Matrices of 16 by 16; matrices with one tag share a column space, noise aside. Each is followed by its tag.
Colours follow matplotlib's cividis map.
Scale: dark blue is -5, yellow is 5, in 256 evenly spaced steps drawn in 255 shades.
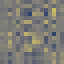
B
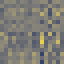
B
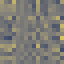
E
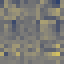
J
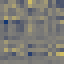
J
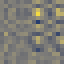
B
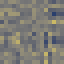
B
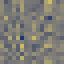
E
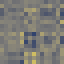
B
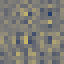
B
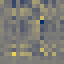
J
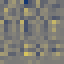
J
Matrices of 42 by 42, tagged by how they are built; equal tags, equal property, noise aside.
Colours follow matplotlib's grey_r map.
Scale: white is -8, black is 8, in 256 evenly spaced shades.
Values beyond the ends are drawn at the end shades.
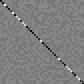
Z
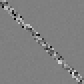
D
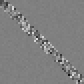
D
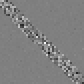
D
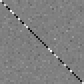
Z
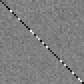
Z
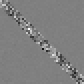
D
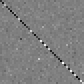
Z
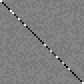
Z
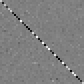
Z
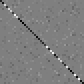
Z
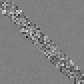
D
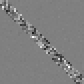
D
